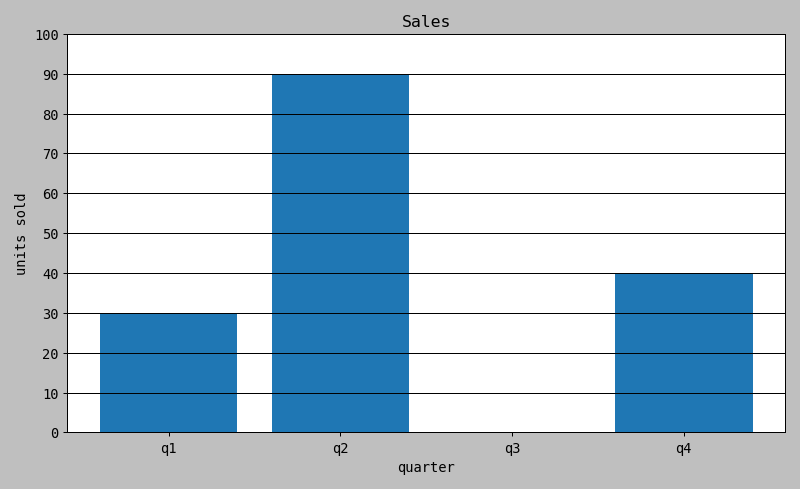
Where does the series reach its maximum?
q2
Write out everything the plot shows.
Title: Sales
x-axis: quarter, ticks q1 q2 q3 q4
y-axis: units sold, ticks 0 10 20 30 40 50 60 70 80 90 100
Values:
30 90 0 40
